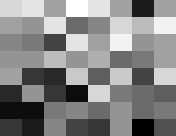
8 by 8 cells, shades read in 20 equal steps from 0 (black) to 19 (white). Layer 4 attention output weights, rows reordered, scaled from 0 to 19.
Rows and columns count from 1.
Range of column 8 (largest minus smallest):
12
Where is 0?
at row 8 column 7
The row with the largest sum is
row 1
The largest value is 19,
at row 1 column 4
